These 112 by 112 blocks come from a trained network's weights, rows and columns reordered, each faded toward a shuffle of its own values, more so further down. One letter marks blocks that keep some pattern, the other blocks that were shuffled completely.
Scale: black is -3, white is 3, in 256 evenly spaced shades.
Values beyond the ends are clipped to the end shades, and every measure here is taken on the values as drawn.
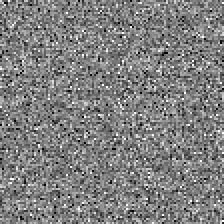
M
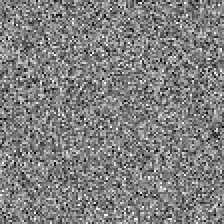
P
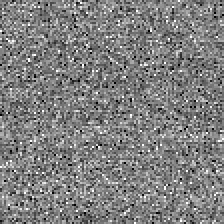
M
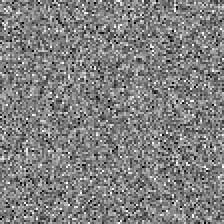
P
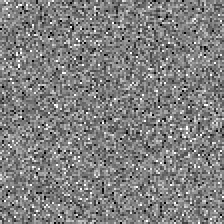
P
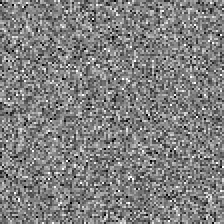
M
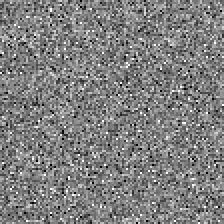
P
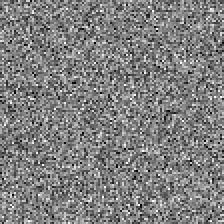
P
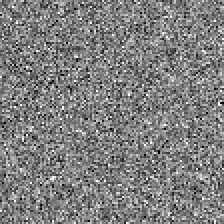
M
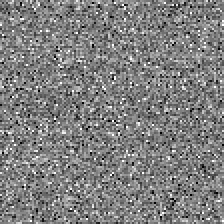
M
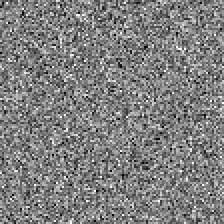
P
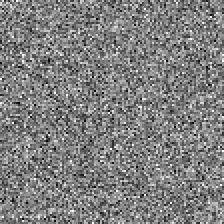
P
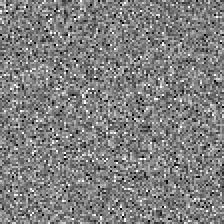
P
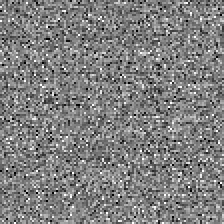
M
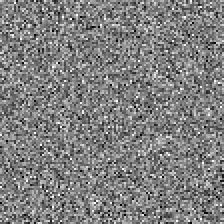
M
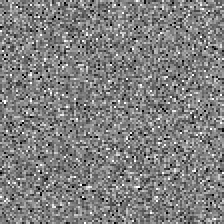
P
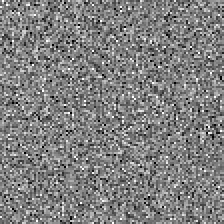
P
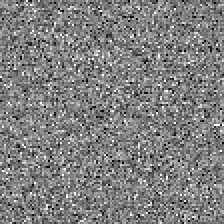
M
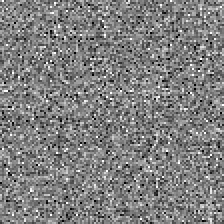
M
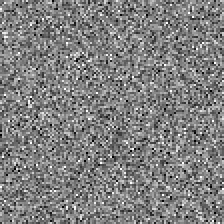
P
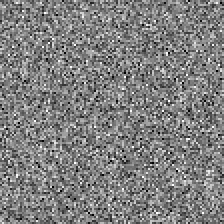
P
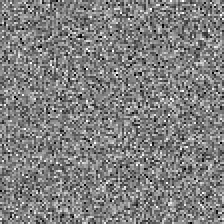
P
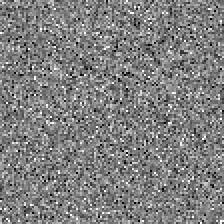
P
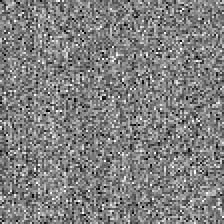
M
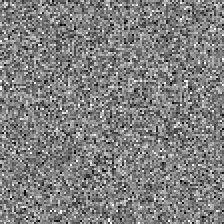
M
